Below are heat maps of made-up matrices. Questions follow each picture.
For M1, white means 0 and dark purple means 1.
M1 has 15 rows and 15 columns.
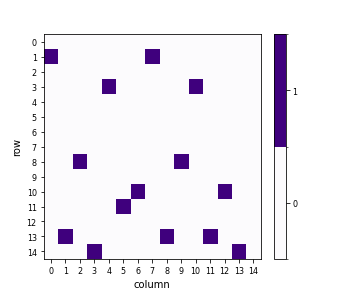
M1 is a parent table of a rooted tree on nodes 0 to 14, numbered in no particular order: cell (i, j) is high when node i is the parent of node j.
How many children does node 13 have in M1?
3
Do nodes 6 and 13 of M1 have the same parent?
no
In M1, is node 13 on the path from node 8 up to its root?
yes
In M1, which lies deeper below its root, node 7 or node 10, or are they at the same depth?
node 7
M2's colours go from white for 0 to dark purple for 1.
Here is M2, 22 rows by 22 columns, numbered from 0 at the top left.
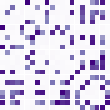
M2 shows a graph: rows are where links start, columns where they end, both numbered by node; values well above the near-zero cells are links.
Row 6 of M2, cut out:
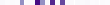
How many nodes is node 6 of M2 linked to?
5
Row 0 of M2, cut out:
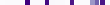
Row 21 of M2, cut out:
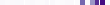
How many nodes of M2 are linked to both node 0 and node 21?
3
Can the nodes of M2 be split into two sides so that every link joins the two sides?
no
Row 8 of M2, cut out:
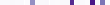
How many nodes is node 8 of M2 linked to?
4
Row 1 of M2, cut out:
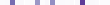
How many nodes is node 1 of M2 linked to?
4
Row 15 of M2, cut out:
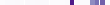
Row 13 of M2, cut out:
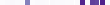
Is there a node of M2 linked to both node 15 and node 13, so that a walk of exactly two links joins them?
yes
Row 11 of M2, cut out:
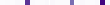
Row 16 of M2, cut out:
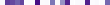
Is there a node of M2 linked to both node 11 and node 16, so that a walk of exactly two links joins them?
no
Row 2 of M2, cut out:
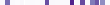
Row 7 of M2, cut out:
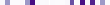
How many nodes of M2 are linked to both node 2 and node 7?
5
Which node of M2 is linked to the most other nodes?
node 20
